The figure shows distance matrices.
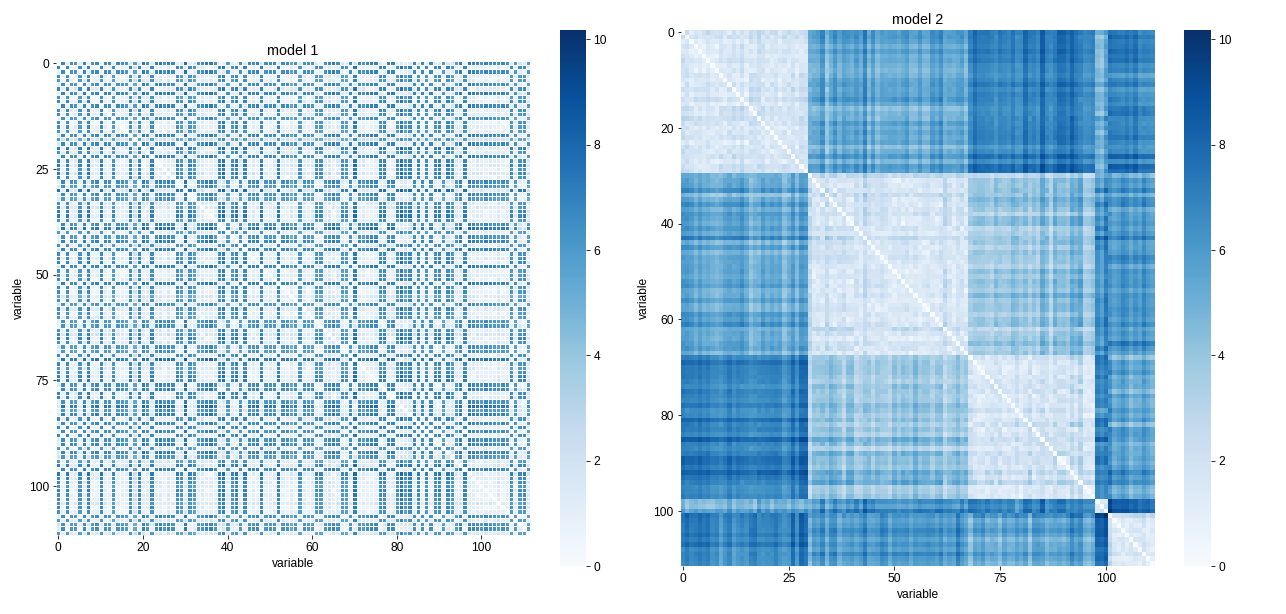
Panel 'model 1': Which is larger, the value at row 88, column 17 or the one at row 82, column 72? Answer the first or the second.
the first
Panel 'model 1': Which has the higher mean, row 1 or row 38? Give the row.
38
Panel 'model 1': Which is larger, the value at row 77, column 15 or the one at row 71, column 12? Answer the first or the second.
the first
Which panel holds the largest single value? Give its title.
model 2
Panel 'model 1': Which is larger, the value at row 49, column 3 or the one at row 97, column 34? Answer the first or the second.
the second
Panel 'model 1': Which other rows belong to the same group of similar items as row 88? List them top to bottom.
1, 3, 4, 6, 8, 9, 11, 12, 14, 15, 16, 18, 20, 21, 23, 24, 25, 26, 27, 30, 33, 34, 35, 36, 37, 40, 43, 45, 46, 47, 49, 50, 51, 53, 54, 55, 56, 58, 59, 60, 63, 64, 65, 66, 69, 71, 72, 73, 74, 75, 78, 79, 84, 86, 91, 94, 95, 97, 98, 99, 100, 101, 102, 103, 104, 105, 106, 108, 111
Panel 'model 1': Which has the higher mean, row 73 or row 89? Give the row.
89
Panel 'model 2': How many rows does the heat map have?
112
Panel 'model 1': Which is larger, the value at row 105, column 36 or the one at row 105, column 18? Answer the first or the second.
the second
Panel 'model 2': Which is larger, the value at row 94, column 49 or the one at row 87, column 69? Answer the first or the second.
the first
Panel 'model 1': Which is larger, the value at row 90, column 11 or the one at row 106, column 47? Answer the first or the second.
the first
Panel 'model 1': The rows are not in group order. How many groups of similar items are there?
2
